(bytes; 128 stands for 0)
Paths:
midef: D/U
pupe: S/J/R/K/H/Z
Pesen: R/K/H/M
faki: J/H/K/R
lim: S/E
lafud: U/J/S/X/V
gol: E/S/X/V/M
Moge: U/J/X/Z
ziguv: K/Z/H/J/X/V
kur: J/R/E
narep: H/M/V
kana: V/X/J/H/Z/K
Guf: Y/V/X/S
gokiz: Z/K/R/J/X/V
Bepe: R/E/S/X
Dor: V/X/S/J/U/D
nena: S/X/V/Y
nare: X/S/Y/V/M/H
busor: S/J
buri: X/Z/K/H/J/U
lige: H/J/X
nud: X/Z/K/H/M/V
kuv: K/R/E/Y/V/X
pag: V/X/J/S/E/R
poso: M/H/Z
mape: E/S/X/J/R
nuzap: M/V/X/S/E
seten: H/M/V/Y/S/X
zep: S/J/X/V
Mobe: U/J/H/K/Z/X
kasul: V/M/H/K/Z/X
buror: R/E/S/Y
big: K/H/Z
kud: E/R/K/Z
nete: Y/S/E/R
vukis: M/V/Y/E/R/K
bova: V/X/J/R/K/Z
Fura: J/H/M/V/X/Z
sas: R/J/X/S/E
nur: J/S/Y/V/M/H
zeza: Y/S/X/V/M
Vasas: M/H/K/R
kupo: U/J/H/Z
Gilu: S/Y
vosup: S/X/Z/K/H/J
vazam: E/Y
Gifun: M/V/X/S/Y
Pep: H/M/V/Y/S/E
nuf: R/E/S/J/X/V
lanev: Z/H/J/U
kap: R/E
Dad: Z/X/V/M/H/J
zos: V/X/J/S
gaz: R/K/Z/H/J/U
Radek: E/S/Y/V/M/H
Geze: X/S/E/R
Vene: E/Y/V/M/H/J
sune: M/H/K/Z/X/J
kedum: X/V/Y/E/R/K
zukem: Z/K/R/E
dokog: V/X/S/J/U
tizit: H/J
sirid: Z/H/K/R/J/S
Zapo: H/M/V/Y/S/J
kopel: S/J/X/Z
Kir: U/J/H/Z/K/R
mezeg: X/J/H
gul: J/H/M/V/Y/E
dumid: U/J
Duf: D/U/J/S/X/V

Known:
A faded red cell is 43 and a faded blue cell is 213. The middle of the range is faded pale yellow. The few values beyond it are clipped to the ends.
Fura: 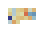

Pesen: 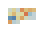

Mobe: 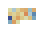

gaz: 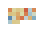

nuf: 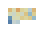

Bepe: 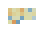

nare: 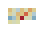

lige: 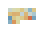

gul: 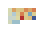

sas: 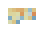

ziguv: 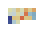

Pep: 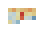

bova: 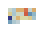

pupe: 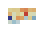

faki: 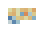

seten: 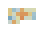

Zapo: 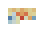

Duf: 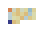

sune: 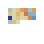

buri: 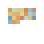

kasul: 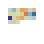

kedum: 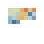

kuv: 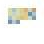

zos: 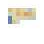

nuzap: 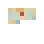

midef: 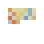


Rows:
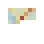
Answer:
narep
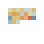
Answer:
mezeg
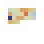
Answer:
poso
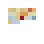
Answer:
Radek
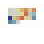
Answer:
kana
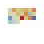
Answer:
Vene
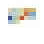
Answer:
nud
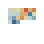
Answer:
vukis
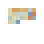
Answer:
kur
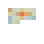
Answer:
Guf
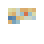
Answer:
Vasas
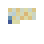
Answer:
zep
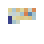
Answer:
gokiz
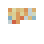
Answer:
lanev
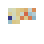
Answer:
Dad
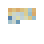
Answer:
pag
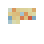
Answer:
tizit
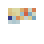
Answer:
Kir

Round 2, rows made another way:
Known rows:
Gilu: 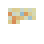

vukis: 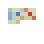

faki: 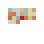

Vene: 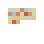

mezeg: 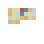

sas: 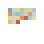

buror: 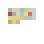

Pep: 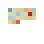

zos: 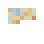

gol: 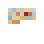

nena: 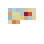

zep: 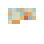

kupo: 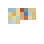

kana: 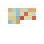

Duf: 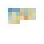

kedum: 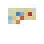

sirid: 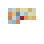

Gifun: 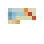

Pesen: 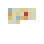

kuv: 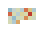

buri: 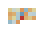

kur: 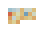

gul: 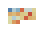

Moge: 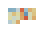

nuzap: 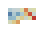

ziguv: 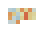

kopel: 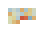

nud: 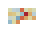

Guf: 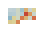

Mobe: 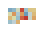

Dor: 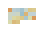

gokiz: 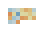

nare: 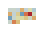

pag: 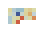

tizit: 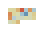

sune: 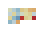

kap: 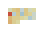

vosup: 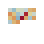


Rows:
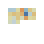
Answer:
dumid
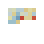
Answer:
Vasas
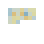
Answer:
midef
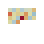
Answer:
kud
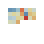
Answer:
lafud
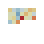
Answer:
bova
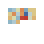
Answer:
Kir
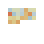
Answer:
Bepe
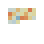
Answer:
big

